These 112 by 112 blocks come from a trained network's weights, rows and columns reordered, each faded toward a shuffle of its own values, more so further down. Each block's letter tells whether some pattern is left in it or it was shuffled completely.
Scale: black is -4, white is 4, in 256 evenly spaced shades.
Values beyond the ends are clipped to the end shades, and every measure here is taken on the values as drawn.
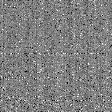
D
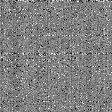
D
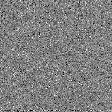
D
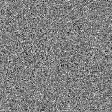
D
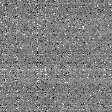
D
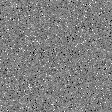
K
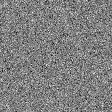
K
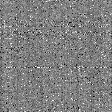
D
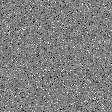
K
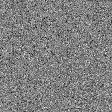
K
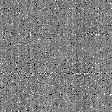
D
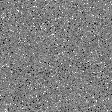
K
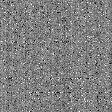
D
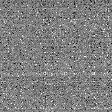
D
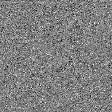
D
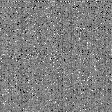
D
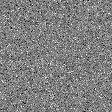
K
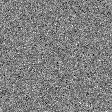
K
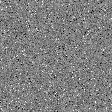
K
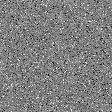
K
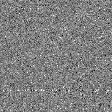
D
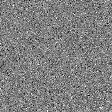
D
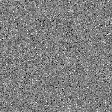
D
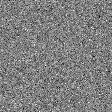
K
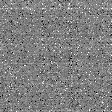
D
